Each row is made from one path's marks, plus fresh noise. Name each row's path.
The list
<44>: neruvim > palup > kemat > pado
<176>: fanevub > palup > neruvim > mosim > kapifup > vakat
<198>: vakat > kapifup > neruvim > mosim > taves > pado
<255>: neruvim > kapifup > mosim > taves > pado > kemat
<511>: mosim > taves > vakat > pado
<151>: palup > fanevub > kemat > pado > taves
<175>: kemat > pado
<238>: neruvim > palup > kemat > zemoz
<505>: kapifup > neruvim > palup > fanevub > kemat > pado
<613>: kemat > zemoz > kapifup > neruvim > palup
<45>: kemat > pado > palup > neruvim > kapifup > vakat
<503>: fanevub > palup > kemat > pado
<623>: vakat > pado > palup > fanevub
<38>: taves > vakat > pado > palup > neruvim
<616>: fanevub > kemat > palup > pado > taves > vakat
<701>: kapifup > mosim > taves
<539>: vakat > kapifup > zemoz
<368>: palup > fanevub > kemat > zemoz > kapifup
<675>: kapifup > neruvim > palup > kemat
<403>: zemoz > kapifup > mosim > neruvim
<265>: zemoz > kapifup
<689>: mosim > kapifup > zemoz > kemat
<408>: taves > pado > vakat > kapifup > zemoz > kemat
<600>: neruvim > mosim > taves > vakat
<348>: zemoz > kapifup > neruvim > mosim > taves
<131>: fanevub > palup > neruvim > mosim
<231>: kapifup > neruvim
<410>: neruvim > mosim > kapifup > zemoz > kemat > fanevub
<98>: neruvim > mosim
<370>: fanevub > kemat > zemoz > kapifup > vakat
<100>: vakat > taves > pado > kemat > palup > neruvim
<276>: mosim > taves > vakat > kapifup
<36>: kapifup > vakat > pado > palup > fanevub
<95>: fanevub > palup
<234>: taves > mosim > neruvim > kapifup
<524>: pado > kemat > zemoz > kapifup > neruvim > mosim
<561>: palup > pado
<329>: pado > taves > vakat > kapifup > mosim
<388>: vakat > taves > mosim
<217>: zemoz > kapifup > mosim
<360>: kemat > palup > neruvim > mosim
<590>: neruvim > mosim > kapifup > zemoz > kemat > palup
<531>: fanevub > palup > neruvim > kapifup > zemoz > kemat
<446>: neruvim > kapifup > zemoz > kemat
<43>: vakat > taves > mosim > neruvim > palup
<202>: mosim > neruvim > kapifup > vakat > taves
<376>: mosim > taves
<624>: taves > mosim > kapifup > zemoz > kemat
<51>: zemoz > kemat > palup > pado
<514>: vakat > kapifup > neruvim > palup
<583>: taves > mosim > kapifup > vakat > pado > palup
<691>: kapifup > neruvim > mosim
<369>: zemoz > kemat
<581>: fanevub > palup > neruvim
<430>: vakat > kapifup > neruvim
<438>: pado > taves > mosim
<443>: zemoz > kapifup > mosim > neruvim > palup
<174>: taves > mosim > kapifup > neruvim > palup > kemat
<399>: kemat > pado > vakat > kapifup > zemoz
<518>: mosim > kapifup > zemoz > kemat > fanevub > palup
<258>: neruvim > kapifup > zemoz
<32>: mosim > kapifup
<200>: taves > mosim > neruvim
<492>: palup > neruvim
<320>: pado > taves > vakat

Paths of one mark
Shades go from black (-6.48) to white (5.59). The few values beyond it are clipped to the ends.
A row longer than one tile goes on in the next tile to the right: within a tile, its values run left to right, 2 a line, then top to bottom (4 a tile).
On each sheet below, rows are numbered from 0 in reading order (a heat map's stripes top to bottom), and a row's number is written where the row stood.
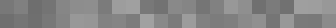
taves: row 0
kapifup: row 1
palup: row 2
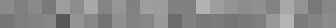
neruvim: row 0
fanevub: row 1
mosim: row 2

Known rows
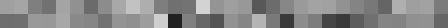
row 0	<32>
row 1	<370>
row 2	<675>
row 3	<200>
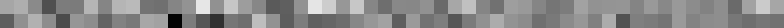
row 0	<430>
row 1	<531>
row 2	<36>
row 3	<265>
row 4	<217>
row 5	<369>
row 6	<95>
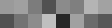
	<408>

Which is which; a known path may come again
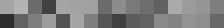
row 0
<348>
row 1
<200>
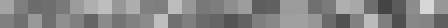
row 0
<561>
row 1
<689>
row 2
<701>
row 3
<514>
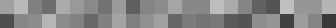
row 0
<217>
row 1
<175>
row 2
<255>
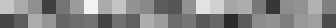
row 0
<176>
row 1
<36>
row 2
<202>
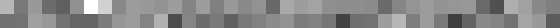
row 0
<623>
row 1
<369>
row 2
<98>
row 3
<388>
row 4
<234>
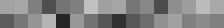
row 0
<408>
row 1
<511>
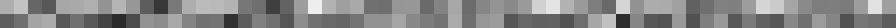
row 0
<590>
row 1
<583>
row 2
<38>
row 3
<32>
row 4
<503>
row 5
<524>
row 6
<151>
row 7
<581>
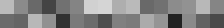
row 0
<45>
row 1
<613>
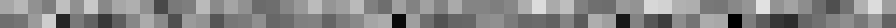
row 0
<410>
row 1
<430>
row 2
<492>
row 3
<446>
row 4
<131>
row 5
<505>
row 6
<531>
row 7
<43>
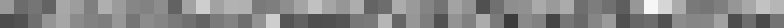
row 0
<438>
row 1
<95>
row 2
<518>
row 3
<624>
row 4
<675>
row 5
<616>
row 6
<51>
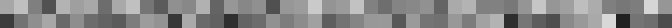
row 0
<403>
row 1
<258>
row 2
<600>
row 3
<265>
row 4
<368>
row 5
<370>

